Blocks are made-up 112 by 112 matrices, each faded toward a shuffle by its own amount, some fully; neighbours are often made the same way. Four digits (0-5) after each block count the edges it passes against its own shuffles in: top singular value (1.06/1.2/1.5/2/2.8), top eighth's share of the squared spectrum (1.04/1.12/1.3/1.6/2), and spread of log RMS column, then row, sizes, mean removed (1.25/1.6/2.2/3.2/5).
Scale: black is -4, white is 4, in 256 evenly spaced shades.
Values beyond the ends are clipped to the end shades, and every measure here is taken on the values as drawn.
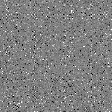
4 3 2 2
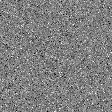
2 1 0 0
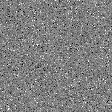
2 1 0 0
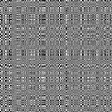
5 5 4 4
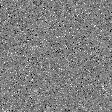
0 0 0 0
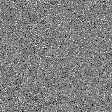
3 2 1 1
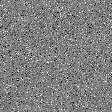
2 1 0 0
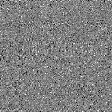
4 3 1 1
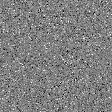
2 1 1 0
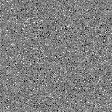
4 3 1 1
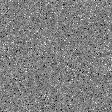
2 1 0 0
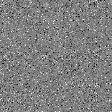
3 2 1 1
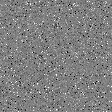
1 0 0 1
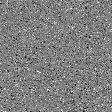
0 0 0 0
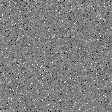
0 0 0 0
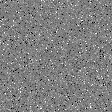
0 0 0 0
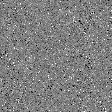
0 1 1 0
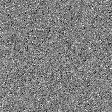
2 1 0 0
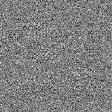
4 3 1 1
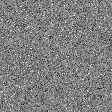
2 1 0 0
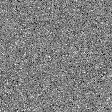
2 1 0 0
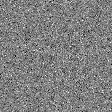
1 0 0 0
